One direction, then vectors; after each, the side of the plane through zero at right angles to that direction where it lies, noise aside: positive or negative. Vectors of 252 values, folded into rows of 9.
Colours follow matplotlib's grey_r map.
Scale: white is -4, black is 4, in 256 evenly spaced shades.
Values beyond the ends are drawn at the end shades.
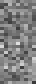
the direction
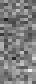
positive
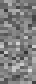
positive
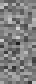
negative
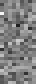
positive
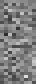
positive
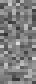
positive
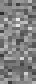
negative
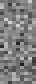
negative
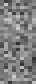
negative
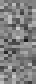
negative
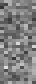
positive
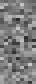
negative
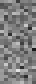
positive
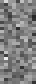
positive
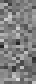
negative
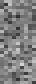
positive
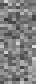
positive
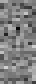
positive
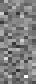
positive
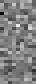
negative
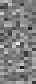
positive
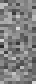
negative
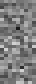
positive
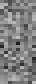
negative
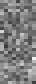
positive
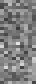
positive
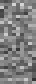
negative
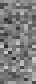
positive
